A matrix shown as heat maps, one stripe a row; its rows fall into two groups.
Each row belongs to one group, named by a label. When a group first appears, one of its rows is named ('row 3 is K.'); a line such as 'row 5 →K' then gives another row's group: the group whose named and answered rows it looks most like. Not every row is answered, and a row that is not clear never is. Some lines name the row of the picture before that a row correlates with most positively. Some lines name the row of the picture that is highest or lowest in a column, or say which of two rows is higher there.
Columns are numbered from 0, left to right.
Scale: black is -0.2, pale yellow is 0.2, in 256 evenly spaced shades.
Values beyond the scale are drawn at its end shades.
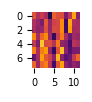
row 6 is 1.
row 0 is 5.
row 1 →5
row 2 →5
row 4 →1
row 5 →1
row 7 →1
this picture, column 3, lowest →0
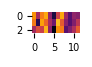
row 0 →1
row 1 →1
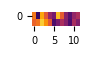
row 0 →1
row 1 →1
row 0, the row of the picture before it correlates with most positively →1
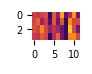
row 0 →5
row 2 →5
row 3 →5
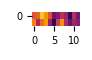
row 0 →1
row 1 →1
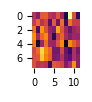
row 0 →5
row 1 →5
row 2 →1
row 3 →1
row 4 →5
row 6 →1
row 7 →5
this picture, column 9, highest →0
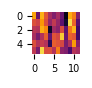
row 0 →5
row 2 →5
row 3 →5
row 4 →5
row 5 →1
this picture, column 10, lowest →5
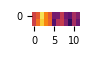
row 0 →1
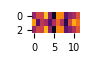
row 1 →5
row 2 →1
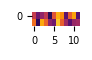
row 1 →1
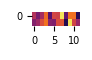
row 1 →5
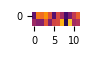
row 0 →1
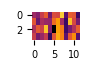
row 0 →5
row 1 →5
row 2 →1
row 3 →5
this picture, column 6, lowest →0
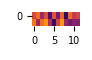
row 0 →5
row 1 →1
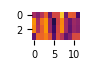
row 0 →5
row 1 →1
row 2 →1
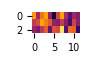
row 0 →1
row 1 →1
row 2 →5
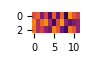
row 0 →5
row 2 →5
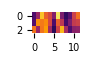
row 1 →1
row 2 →1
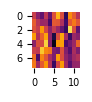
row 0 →5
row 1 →5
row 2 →5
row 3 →1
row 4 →1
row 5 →1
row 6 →1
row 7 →1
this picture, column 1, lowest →6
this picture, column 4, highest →5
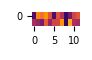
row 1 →5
